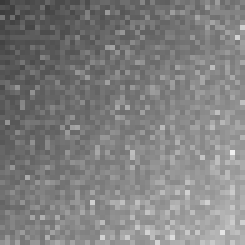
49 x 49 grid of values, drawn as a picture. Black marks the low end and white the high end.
There is an overall slope up to the bottom right. The ninth with the highest average is the bottom right. The top left is the ninth with the lowest average. No row or column stands out.
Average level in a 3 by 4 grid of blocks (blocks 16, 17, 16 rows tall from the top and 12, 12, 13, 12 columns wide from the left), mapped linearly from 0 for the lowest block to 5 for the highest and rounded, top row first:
0123 / 1234 / 2345
